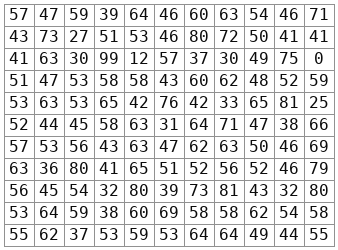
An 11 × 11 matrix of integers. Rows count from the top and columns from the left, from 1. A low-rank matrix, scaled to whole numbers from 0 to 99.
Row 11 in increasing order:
37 44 49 53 53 55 55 59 62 64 64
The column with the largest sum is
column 8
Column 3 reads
59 27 30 53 53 45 56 80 54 59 37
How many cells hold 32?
2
